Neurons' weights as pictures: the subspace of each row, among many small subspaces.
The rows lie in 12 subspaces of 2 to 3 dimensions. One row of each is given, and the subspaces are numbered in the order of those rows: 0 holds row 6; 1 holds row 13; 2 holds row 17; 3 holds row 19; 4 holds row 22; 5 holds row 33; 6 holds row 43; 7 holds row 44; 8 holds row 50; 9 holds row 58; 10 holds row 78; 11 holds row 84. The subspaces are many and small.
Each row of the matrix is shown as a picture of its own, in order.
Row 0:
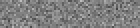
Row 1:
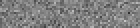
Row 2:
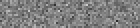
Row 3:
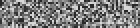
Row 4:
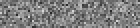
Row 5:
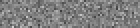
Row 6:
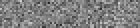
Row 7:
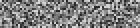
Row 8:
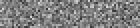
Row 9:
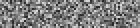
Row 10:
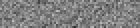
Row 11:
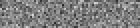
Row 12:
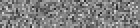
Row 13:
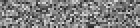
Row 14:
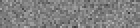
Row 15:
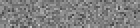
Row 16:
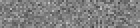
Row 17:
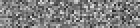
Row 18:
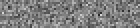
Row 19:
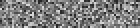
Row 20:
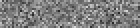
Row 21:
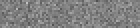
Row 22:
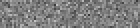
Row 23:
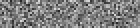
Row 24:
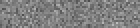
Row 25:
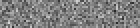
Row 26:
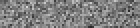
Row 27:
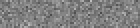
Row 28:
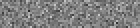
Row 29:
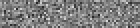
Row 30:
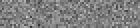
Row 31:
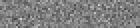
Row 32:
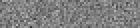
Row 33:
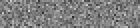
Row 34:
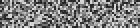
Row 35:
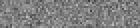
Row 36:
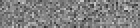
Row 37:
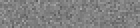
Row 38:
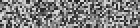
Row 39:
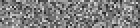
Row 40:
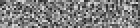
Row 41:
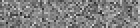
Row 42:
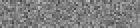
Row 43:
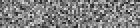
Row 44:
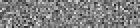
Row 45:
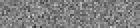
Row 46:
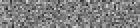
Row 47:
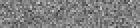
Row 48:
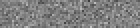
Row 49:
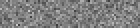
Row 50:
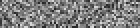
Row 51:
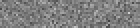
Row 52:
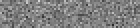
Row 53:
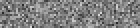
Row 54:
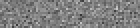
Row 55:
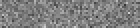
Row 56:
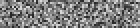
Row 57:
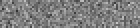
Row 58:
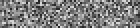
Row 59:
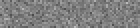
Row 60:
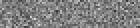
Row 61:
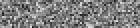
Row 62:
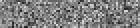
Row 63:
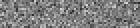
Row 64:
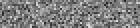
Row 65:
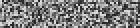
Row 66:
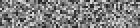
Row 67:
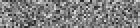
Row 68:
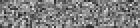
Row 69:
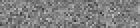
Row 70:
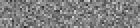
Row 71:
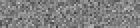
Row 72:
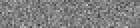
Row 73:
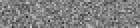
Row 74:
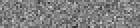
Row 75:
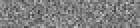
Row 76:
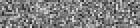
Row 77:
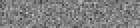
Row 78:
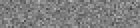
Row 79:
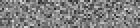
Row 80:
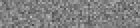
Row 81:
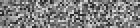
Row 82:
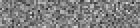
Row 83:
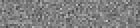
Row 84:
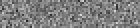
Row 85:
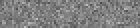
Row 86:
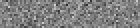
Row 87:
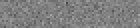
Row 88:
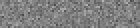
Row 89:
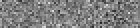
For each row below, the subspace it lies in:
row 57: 11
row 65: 9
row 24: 7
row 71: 1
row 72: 5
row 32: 7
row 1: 0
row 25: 11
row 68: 1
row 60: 7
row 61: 1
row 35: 1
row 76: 11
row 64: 1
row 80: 1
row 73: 1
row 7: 8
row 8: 2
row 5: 2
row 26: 1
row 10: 8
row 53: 11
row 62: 9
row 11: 3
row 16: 0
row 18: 11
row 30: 2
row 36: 9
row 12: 11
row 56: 3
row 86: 4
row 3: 9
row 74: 8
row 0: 2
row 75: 6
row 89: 0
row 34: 6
